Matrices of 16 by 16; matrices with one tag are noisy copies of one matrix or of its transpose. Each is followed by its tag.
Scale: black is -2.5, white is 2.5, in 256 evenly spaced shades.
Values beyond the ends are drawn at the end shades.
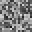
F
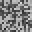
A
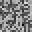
A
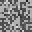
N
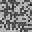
A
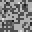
F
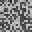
N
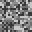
F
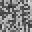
A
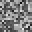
F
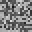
A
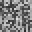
A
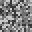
A
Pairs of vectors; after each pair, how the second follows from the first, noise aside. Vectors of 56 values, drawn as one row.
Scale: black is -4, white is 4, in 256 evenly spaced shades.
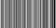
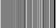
partly zeroed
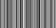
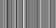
partly zeroed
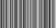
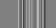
partly zeroed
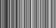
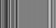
partly zeroed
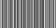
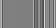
partly zeroed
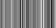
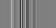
partly zeroed
